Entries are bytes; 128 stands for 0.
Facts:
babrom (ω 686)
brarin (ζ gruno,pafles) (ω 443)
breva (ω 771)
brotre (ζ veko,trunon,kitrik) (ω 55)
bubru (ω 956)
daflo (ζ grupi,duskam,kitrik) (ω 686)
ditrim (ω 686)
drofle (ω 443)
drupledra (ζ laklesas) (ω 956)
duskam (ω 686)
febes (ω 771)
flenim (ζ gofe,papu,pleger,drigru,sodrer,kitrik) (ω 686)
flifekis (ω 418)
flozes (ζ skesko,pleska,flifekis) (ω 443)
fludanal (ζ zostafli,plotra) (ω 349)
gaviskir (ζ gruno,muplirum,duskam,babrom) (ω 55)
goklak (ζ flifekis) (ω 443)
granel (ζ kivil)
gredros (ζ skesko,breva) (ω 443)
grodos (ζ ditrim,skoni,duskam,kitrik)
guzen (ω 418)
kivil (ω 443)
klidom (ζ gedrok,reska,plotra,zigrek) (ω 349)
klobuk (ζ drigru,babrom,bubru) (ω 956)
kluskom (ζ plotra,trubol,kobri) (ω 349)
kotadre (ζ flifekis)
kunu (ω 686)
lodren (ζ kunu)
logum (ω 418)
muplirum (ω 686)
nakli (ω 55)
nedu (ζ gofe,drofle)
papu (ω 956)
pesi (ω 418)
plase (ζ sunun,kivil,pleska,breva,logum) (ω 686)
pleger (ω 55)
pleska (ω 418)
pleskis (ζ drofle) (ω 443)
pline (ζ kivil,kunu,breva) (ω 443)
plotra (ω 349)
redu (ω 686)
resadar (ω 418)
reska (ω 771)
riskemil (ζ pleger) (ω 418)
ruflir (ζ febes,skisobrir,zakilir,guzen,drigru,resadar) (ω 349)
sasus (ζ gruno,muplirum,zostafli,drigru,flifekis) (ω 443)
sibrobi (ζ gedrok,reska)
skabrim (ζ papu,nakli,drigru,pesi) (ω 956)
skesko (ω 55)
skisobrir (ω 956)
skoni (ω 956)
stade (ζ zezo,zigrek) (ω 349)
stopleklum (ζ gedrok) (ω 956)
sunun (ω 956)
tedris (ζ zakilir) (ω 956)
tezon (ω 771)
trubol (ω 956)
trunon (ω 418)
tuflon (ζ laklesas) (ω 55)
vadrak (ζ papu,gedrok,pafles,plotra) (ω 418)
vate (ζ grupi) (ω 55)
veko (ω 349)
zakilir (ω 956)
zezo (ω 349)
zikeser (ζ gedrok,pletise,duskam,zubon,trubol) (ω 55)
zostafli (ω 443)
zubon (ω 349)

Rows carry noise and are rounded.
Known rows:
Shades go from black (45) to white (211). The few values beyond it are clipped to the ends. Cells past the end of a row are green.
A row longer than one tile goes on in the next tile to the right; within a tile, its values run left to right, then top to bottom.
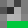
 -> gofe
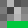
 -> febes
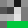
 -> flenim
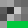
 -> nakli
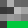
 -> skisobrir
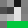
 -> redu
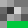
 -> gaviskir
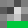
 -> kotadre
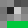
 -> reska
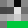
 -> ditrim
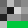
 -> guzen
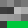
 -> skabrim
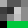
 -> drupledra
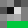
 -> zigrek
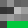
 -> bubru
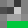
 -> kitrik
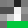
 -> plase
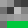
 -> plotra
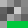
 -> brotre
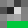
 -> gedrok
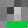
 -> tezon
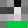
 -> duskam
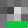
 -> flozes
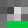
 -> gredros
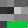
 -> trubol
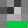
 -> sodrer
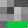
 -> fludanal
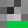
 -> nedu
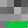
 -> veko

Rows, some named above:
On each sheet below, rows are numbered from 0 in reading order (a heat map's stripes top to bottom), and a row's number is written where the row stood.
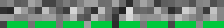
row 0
trubol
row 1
zubon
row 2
goklak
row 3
pleger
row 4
laklesas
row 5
veko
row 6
sunun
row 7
tezon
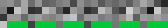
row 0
riskemil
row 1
bubru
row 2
nedu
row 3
skoni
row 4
goklak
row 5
zezo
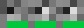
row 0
drofle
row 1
sibrobi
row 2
sibrobi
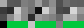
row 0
drupledra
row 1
pesi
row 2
kivil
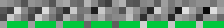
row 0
skesko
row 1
skesko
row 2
nakli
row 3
stade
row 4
ruflir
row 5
trunon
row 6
flifekis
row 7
vadrak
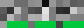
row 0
pleger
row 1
daflo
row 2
trubol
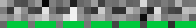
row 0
klidom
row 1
duskam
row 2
kunu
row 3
drigru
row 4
papu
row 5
tuflon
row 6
tedris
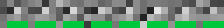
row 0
zostafli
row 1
grupi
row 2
zikeser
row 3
stopleklum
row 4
grodos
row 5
logum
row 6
breva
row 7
zubon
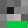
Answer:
pleskis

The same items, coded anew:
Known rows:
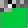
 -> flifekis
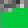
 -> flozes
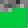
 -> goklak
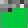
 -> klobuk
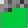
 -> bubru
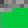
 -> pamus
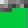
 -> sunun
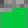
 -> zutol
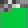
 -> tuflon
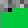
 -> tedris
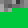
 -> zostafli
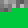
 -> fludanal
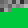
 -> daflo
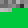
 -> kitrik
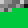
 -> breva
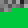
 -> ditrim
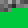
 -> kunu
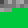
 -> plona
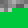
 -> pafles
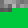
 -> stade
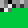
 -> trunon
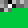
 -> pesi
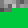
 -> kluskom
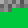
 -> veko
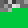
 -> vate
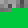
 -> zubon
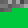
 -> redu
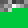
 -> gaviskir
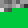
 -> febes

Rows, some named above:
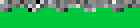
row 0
bubru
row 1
vadrak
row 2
ruflir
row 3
kotadre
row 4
papu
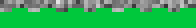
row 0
laklesas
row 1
grupi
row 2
trubol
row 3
reska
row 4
grupi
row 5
tezon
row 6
reska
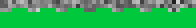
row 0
nedu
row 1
kotadre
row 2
laklesas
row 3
redu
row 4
drofle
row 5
laklesas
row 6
pleger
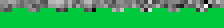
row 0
zezo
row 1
pleskis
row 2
stopleklum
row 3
drupledra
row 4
kotadre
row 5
skesko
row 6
kivil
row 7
pesi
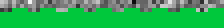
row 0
stopleklum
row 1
skoni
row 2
grupi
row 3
plotra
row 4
duskam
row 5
flenim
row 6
trubol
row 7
nakli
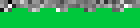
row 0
riskemil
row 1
grodos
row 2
drigru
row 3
daflo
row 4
zikeser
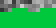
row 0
plase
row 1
sibrobi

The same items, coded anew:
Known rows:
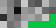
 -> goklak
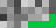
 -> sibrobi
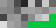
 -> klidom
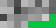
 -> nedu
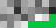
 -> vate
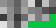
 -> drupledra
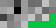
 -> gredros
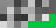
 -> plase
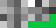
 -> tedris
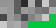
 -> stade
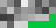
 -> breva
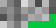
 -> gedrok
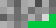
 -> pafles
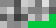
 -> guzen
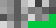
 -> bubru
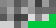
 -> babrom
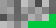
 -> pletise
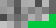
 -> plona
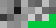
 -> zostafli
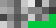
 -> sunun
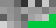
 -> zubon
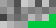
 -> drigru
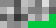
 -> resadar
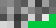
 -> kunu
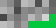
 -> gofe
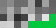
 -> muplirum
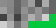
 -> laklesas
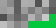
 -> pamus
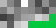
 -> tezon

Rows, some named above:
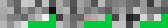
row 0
pleger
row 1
grodos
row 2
duskam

